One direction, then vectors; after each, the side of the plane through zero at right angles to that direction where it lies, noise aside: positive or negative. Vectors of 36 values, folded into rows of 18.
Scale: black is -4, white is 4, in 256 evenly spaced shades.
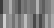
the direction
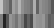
negative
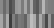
negative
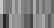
negative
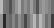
negative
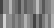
positive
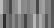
negative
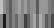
negative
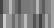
positive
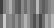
positive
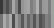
positive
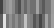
positive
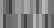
negative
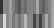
positive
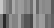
negative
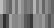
negative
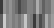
positive
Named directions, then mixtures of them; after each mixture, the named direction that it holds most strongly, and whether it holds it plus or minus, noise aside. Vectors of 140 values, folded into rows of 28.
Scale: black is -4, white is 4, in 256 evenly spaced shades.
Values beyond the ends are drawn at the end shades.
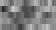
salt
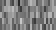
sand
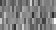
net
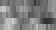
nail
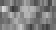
salt, minus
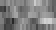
nail, minus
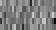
net, minus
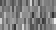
net, plus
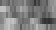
nail, plus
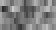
salt, plus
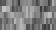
salt, minus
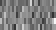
net, plus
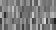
net, minus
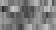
salt, plus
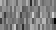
net, minus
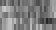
nail, plus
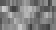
salt, minus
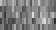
net, minus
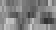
nail, plus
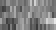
nail, minus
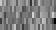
net, minus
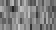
sand, minus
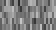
sand, plus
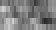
nail, plus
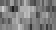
salt, minus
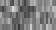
salt, plus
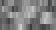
salt, minus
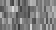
sand, plus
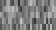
sand, plus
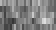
nail, minus
